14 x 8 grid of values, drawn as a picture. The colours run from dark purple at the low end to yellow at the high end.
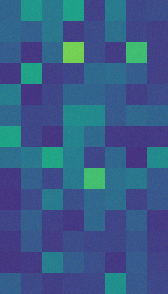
Mirror symmetry: none. Average level on the scale: 30%. Roughest part: top middle. Calmest part: bottom middle.
